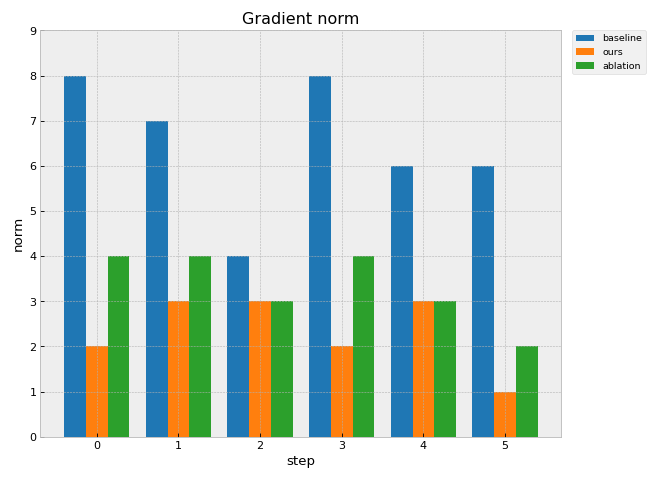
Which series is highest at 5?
baseline
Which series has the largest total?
baseline
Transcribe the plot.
Title: Gradient norm
x-axis: step, ticks 0 1 2 3 4 5
y-axis: norm, ticks 0 1 2 3 4 5 6 7 8 9
Legend: baseline, ours, ablation
Values:
baseline: 8 7 4 8 6 6
ours: 2 3 3 2 3 1
ablation: 4 4 3 4 3 2
